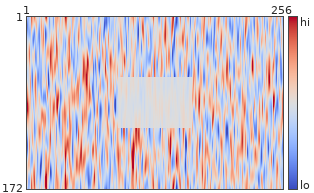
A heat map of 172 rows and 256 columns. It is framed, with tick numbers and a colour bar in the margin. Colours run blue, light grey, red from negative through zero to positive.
Overall the values sit about 50% of the way up the scale. An odd patch, calmer than its surroundings, sits in the centre. No overall slope runs across the table. Neither half mirrors the other. The centre is the smoothest part. The grain runs up and down.
